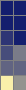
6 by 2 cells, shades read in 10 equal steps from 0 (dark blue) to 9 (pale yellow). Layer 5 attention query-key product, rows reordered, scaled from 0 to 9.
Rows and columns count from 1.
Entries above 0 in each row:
0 0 1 2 2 2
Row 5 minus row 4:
1 -1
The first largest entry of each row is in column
1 1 1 2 1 1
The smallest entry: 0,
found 5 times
